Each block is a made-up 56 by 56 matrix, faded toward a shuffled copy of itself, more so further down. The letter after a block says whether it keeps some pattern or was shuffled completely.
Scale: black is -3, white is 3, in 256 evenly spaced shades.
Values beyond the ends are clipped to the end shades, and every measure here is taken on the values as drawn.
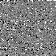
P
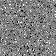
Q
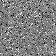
Q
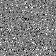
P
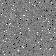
Q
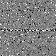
P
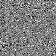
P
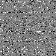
P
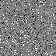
Q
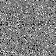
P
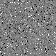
Q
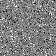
Q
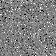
Q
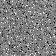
Q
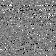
P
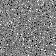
Q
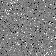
Q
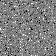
Q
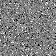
Q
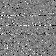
P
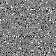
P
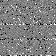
P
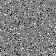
Q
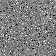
Q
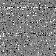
P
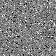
Q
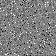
Q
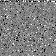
P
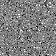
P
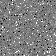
Q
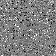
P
